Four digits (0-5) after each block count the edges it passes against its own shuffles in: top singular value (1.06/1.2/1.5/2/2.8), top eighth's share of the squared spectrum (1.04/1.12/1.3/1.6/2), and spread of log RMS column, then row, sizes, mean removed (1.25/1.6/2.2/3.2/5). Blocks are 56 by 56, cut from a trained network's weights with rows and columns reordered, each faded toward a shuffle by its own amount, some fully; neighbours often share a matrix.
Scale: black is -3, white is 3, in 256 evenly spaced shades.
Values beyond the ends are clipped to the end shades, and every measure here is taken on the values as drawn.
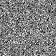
0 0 0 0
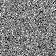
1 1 0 0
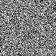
2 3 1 0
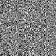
3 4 2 1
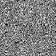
3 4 1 1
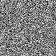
0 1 0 0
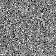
0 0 0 0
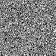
2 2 0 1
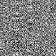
3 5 2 2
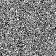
1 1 0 0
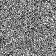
0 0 0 0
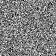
0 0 0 0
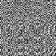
4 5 3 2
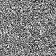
2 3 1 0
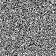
1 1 0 0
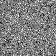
1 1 0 0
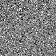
2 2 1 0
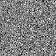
3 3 1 1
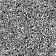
0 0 0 0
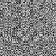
3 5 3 2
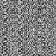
4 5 3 1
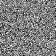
2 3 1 0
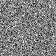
0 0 0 0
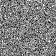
1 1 0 0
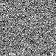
2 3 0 0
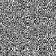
4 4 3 2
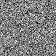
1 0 0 0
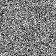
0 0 0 0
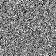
2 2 0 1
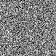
2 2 0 0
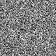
1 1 0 0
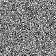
1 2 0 0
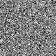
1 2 1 0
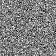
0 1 0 0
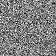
1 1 0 0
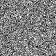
1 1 0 0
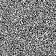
1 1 0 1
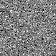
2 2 0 0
